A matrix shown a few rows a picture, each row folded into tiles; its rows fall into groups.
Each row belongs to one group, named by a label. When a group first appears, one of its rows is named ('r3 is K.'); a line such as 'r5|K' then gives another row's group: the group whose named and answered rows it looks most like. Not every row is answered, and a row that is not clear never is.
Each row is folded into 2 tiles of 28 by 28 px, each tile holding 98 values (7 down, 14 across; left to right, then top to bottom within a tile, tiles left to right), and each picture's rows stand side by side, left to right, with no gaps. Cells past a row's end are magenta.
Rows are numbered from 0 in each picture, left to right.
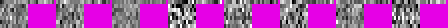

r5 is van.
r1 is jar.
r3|van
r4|van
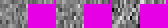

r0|van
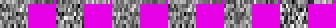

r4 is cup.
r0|jar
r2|jar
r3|jar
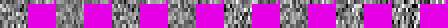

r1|van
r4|jar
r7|van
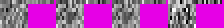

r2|cup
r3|van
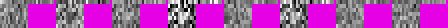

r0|van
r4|cup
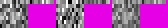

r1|van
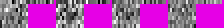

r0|van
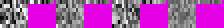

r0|cup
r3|cup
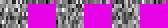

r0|van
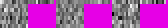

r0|van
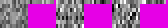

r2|jar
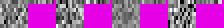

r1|cup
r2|cup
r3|van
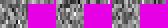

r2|cup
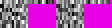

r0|jar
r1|jar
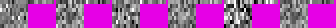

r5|cup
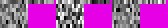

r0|van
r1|jar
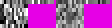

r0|cup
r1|cup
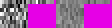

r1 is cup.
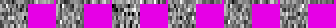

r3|jar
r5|jar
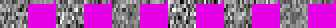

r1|jar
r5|cup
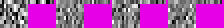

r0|jar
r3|jar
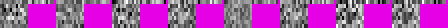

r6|cup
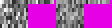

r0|van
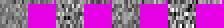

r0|van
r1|jar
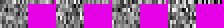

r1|van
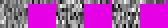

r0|cup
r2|jar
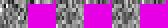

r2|cup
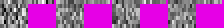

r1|van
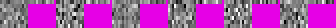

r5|jar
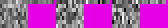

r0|van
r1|cup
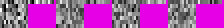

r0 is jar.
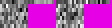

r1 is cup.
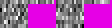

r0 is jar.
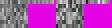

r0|van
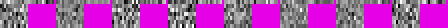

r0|jar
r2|van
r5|jar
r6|jar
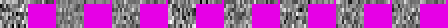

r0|jar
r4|cup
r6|van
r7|jar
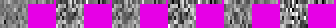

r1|cup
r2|cup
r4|van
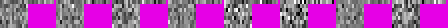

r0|van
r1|jar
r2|cup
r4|van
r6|jar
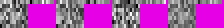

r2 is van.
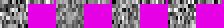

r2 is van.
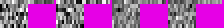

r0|jar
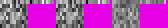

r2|van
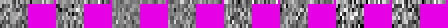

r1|jar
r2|jar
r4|van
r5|jar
